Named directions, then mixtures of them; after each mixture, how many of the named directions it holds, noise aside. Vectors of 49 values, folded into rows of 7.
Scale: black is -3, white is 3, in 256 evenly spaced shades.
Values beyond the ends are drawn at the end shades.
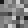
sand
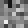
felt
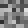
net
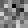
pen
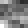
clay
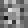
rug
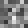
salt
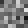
one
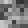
two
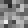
two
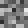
one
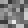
three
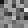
two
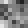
two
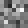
three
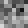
three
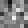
three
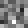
two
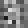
one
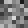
three
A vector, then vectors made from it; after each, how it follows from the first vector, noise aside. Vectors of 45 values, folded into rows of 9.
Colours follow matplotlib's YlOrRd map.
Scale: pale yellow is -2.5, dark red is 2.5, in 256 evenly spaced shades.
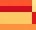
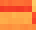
shrunk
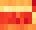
negated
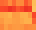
shrunk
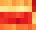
negated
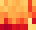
wrapped around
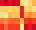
wrapped around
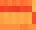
shrunk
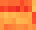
shrunk
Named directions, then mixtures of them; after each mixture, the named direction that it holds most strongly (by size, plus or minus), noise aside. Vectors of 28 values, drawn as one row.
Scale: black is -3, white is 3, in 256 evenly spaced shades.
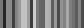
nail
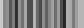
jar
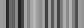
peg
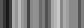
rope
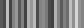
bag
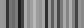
peg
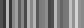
bag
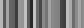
jar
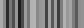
peg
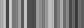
bag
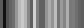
nail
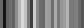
nail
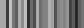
bag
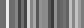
bag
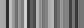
bag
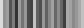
jar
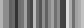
jar
